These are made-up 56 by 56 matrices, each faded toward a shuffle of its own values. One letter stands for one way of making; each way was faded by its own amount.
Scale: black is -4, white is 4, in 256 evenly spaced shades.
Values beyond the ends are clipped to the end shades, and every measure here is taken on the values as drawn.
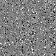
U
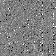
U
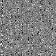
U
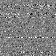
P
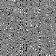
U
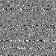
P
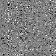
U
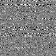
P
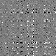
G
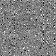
U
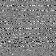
P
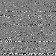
P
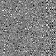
U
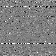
P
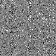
U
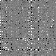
G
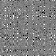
G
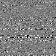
P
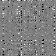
G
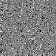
U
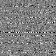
P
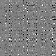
G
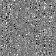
U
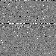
P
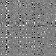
G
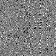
U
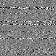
P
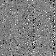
U
